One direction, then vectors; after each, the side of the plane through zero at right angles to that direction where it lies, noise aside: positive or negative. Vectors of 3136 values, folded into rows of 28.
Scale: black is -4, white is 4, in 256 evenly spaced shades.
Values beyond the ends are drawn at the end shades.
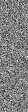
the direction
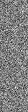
positive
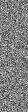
positive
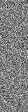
positive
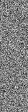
positive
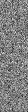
negative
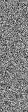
negative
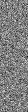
negative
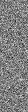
positive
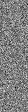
negative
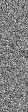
negative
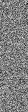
negative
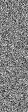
positive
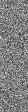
positive
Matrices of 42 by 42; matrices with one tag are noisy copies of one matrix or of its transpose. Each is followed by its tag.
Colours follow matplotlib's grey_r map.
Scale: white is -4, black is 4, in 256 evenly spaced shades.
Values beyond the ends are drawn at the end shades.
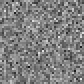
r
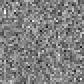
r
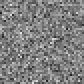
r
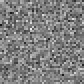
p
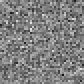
p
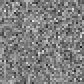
r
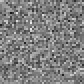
p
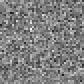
p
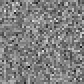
r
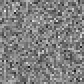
r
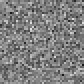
p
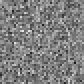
p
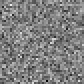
r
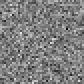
r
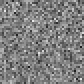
r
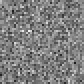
p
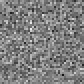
p
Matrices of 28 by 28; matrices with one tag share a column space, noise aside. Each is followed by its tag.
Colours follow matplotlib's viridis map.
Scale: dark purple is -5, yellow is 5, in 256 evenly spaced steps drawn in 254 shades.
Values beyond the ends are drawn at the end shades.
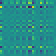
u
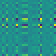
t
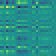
u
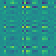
u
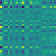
u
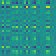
u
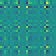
u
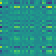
u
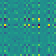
t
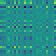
u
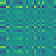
u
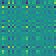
u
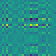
t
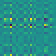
t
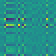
t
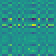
t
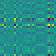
t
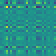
u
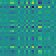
u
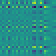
u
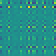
u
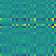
t
